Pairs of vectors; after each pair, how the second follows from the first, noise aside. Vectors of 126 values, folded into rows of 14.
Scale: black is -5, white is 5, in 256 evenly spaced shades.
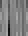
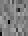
shuffled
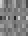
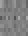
shrunk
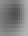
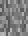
shuffled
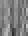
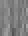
shrunk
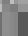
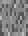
shuffled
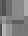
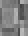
wrapped around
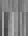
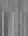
shrunk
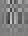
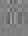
shrunk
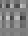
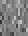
shuffled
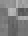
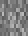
shuffled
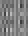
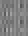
shrunk
